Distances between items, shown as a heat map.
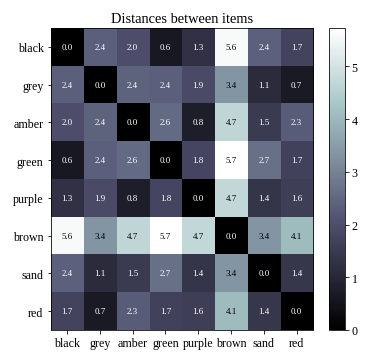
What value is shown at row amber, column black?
2.0
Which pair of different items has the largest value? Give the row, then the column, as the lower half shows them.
brown, green
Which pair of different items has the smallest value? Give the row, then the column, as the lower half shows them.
green, black
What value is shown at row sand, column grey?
1.1
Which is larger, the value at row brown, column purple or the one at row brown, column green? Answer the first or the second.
the second
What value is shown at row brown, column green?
5.7
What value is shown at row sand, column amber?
1.5
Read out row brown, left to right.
5.6 3.4 4.7 5.7 4.7 0.0 3.4 4.1
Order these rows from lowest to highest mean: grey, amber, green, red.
red, grey, amber, green
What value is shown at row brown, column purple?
4.7
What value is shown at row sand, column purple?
1.4
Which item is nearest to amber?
purple
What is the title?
Distances between items
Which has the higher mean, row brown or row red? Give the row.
brown
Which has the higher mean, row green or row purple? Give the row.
green
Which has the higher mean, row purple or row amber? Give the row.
amber
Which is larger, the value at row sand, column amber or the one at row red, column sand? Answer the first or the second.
the first
